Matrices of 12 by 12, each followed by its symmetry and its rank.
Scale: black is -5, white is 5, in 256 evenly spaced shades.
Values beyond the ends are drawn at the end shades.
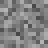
neither, full rank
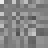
symmetric, rank two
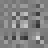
symmetric, rank two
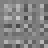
symmetric, rank two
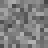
neither, full rank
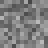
neither, full rank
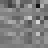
neither, rank two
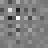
symmetric, rank two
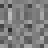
neither, rank two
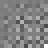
symmetric, rank two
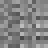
neither, rank two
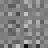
neither, rank two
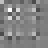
symmetric, rank two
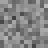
neither, full rank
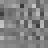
neither, rank two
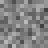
neither, full rank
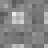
symmetric, rank two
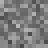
neither, full rank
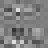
neither, rank two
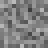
neither, full rank
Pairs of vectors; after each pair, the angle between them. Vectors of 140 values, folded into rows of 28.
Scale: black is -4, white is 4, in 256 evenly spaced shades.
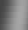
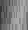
nearly parallel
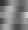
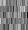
partly opposed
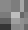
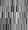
partly aligned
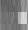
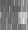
nearly parallel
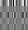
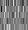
partly opposed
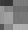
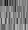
partly aligned
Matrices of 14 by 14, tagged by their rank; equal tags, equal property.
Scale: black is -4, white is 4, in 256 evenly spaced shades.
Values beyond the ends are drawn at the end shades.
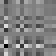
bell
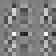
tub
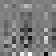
tub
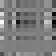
bell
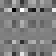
bell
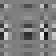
bell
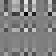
bell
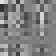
tub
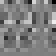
tub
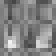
tub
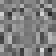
tub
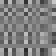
bell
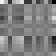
bell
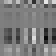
bell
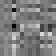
tub
